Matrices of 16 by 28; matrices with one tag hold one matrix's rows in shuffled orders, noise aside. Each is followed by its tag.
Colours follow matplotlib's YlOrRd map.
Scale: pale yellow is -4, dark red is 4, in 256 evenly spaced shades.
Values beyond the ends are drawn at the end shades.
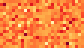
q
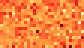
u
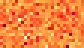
q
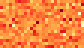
u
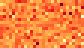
u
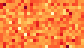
q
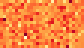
q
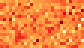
u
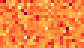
q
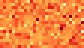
u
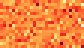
u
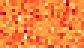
q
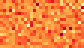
u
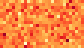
q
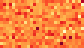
u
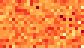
u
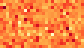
q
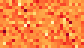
q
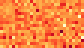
u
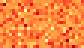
q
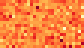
u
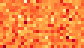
q
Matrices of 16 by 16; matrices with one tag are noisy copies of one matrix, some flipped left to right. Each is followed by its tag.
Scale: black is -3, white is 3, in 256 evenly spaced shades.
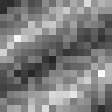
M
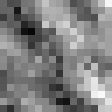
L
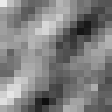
L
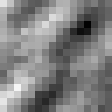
L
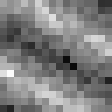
M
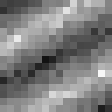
M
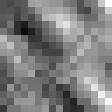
L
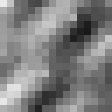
L
